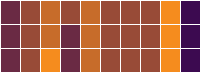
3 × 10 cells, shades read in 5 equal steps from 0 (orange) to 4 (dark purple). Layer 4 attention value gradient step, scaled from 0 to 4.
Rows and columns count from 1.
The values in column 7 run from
2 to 2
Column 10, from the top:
4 4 4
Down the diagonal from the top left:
3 2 0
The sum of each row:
19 20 19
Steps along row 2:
down down up down up same same down up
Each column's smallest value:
3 2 0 2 1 2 2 2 0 4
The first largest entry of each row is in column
10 10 10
